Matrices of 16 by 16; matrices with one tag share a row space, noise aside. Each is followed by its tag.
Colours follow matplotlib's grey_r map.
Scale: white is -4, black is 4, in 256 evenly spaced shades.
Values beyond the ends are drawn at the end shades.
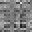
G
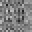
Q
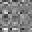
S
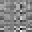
G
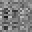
S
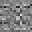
G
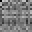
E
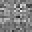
G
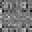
E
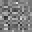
S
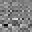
S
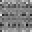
E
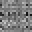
E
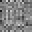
Q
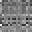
E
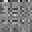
S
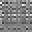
E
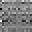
E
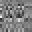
Q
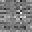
G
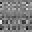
E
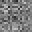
S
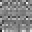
E
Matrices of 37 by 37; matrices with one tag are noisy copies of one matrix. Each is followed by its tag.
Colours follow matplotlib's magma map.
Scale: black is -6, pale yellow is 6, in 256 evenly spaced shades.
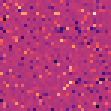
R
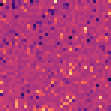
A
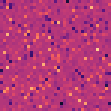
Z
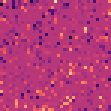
A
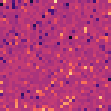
A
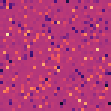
Z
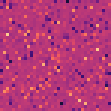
Z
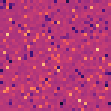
Z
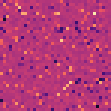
R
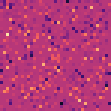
Z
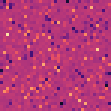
Z
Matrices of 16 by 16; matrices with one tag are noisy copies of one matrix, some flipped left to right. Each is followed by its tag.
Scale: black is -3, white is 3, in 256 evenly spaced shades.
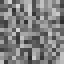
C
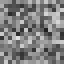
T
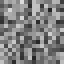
C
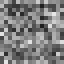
T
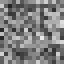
T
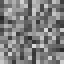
C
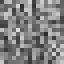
C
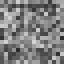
T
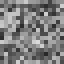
T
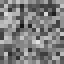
T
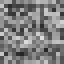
T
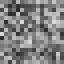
T
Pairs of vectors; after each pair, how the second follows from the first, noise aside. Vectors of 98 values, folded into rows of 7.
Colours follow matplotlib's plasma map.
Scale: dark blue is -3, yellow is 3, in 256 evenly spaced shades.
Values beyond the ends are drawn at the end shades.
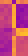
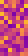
shuffled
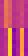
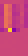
partly zeroed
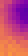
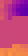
partly zeroed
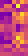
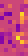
partly zeroed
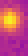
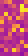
shuffled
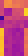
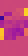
partly zeroed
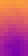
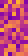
shuffled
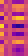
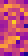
shuffled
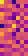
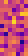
shuffled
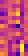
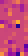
partly zeroed
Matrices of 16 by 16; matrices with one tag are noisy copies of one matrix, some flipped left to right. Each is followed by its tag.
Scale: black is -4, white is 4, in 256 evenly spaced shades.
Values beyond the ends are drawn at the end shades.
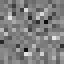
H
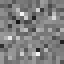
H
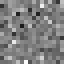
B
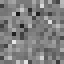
B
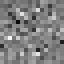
H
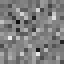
H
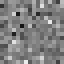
B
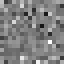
B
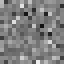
B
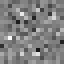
H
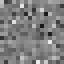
B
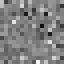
B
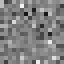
B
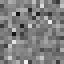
B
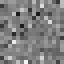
B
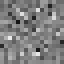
H
